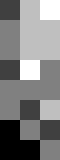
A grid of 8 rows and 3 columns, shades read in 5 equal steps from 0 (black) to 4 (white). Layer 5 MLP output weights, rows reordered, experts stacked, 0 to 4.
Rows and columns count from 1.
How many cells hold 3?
6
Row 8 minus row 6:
-2 -1 -1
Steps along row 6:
down up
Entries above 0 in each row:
3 3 3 3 3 3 2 1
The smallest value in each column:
0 0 1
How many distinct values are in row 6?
3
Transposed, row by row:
1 2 2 1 2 2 0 0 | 3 3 3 4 2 1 2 0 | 4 3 3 2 2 3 1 2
